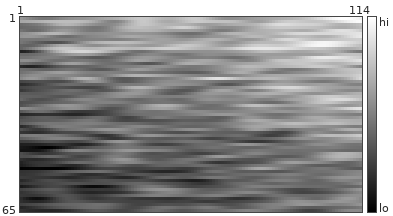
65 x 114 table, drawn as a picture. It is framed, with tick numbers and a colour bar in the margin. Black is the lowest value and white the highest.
Ninth with the highest average: top right. Ninth with the lowest average: bottom left. Grain: streaks across. Slope: up to the top right. Average level on the scale: 50%. Mirror symmetry: none.
